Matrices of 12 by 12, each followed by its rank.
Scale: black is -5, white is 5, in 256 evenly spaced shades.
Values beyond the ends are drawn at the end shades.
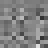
two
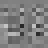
two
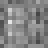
two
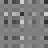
one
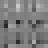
two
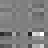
one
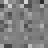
two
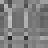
two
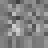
two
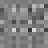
two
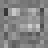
two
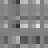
one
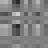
one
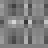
one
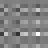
one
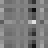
one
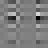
one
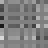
one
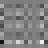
one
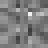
two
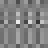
one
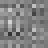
two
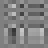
one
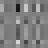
one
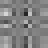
one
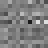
two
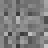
two
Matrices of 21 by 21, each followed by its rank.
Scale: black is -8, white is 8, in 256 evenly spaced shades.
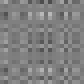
one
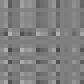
one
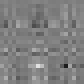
two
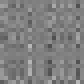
two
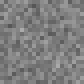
full rank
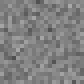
full rank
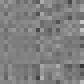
three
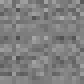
three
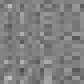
three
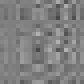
two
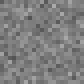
full rank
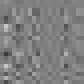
two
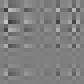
one
